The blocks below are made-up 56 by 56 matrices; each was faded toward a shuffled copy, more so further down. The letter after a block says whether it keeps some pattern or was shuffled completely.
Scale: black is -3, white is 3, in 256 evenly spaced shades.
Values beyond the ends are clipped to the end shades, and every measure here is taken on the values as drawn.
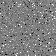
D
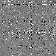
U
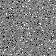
D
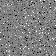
D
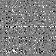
U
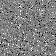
D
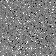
D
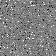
D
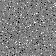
D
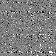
U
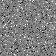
D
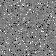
D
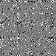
U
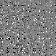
U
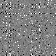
U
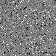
D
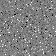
D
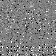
U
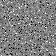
D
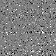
U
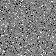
D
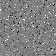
D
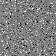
D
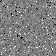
D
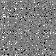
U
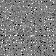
U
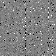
U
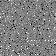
D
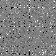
U
